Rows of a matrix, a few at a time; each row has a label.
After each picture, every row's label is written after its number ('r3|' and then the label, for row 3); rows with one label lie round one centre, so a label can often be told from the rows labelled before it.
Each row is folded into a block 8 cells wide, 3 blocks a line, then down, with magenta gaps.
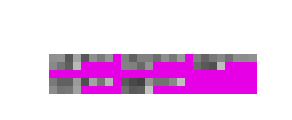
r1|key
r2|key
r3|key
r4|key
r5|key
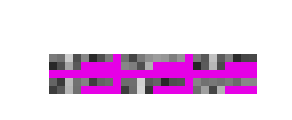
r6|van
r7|key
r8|van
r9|van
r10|van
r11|key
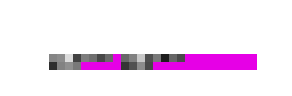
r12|van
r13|van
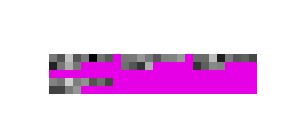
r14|van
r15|key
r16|van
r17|van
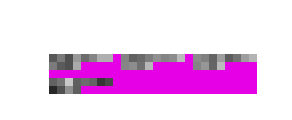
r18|key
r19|key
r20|key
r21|van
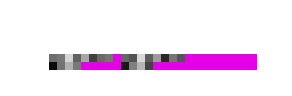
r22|van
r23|van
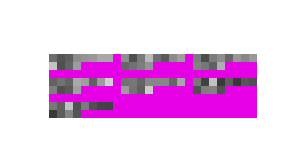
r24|key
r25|key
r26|key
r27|key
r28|key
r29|van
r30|van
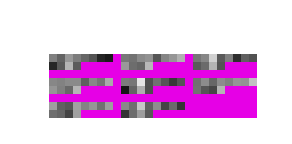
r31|van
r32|key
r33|van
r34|key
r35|van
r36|key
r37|key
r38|van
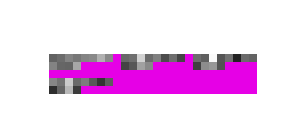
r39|key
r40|van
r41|van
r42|van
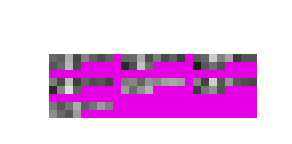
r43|van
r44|van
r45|van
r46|van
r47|key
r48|van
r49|key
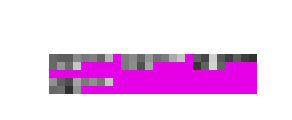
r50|key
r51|key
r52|van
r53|key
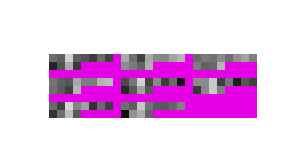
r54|van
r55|key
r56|key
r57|key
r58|van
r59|van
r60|van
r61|van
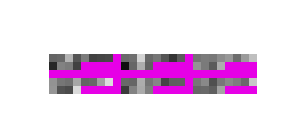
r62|van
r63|van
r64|key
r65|key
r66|van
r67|key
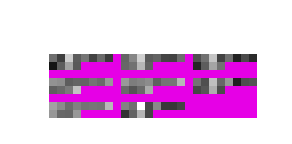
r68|van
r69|van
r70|van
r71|key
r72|key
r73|van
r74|key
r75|van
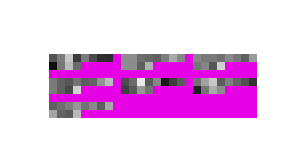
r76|van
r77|key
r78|key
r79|key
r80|van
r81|van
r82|key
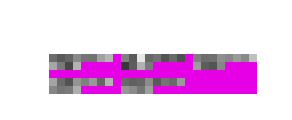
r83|key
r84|van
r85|key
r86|key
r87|key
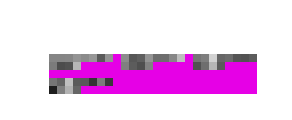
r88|key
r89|key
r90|van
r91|van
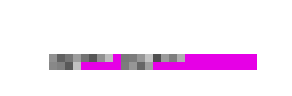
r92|key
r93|key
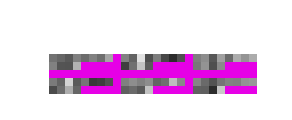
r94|key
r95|van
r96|key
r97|van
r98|key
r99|key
